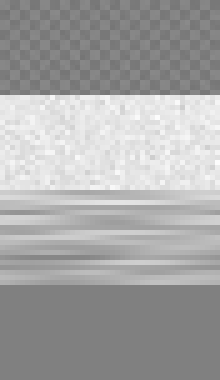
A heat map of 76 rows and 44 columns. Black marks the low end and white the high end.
It is made of 4 by 1 panels. Panel 1,1: middling, checkered, faint in contrast. Panel 2,1: very high, fine-grained, faint in contrast. Panel 3,1: high, streaked across. Panel 4,1: middling, flat.
